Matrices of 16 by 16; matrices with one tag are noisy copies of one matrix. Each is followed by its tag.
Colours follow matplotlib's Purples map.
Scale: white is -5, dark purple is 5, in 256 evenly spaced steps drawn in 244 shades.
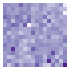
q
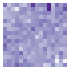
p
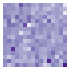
q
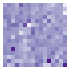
q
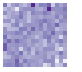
p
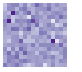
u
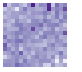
p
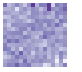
p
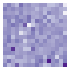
q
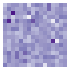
u
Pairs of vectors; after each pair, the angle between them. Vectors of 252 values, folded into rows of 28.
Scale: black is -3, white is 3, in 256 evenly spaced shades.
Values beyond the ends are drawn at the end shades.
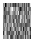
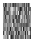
nearly parallel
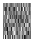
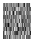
orthogonal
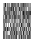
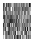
partly opposed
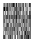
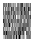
partly opposed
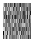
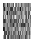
nearly opposite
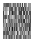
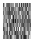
orthogonal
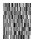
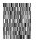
partly aligned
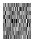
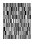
partly opposed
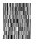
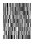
nearly parallel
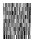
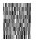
nearly parallel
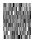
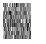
orthogonal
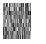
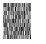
partly opposed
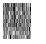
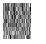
nearly parallel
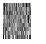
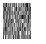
partly aligned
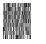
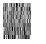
nearly opposite
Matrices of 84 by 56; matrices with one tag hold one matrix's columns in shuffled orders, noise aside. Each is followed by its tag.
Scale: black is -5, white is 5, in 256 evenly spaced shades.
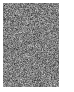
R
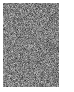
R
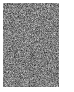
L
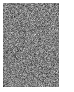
L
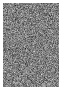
R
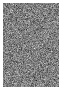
R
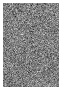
L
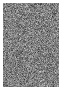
L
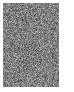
R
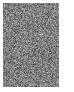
L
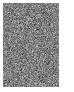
R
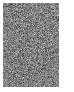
L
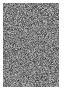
R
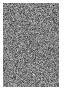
R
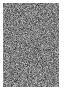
R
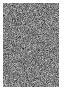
R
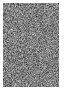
L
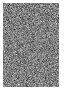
R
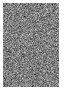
L
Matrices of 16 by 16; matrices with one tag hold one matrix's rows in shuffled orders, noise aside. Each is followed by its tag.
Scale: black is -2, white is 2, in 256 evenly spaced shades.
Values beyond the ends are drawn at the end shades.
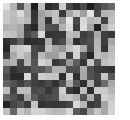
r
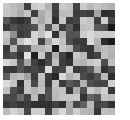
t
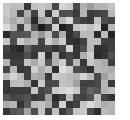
t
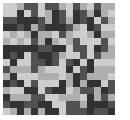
r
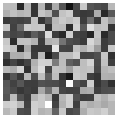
t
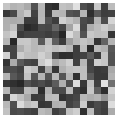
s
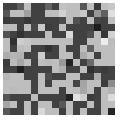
r
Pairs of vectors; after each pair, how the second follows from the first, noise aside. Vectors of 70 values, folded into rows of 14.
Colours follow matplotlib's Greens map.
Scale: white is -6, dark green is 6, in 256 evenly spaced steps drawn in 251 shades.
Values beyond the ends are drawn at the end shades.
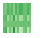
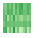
copied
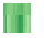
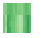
negated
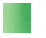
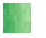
negated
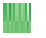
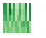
scaled up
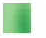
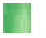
negated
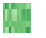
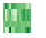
scaled up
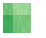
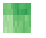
negated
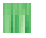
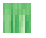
copied
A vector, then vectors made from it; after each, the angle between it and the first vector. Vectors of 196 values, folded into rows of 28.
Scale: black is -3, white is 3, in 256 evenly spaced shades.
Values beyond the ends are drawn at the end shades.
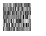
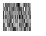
orthogonal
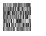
nearly parallel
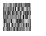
nearly parallel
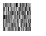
orthogonal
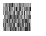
partly opposed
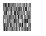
partly opposed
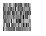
nearly parallel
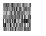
nearly opposite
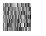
orthogonal
